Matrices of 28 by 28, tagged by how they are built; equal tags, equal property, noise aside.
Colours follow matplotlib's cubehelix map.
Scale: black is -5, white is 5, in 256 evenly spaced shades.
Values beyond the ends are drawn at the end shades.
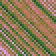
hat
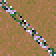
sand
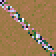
sand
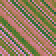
hat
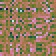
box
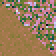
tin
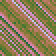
hat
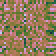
box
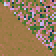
tin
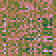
box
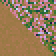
tin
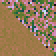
tin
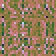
box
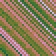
hat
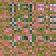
box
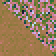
tin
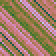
hat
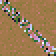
sand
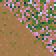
tin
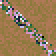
sand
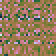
box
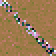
sand
